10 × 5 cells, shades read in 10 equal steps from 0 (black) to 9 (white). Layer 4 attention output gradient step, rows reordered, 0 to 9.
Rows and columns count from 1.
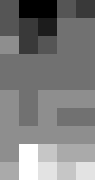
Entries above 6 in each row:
0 0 0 0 0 0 0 0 2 4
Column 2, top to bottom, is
0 2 2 4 4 4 4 5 9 9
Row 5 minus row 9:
-1 -5 -3 -2 -2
